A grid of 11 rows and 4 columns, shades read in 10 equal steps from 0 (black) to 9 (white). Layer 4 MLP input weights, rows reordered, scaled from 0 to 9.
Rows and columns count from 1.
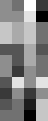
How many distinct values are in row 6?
4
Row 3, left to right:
7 6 7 4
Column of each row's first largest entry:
3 3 1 1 3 3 1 2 2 4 4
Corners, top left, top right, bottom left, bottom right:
5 2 4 7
